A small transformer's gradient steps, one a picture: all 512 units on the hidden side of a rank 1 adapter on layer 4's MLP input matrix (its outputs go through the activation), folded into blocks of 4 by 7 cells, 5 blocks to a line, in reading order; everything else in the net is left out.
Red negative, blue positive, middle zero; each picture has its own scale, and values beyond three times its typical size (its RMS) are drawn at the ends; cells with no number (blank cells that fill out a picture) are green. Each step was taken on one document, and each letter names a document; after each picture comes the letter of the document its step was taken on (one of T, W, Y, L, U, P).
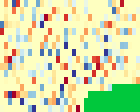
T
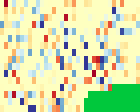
T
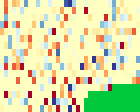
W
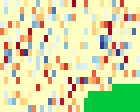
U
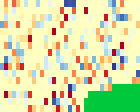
W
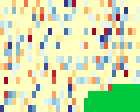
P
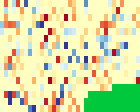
T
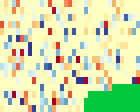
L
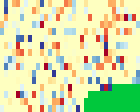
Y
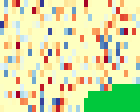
Y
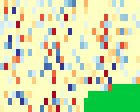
W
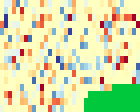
L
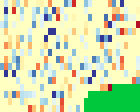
Y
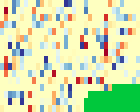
W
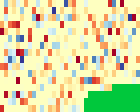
U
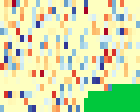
U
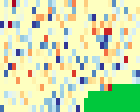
U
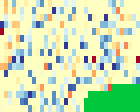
L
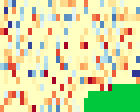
P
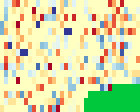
U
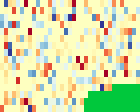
P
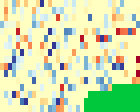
Y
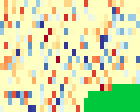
T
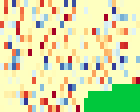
W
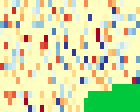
T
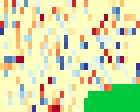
L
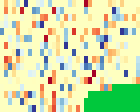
T
